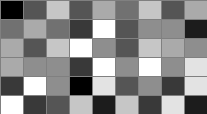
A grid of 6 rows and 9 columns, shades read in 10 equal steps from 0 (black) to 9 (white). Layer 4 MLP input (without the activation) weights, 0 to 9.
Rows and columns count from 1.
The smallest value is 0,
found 2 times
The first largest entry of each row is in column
3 5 4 5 2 1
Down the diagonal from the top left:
0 6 7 2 8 7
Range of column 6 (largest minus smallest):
4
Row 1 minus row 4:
-6 -2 2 1 -3 -1 -2 -2 -2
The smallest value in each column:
0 2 3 0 1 3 2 2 1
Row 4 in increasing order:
2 5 5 5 5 6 8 9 9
